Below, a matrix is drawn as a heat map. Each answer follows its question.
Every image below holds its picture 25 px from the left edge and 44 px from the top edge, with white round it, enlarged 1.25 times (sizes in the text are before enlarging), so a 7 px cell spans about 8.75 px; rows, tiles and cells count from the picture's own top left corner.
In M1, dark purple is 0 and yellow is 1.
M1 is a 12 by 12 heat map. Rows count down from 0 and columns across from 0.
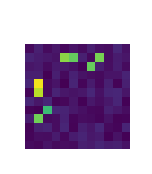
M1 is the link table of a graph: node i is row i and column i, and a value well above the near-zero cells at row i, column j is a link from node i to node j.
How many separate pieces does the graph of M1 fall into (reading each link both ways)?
8
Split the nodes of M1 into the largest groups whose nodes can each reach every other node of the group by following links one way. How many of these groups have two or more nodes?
2
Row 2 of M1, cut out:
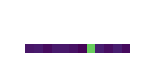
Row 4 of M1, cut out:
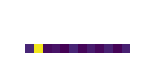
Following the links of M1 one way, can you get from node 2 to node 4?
no
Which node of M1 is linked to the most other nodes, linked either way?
node 1
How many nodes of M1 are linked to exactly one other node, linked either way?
5
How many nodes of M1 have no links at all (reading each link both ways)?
6
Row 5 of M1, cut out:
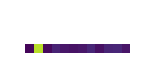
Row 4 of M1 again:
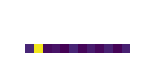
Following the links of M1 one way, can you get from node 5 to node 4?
yes
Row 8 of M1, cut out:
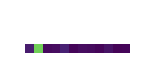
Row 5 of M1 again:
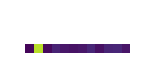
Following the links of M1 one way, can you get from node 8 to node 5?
yes
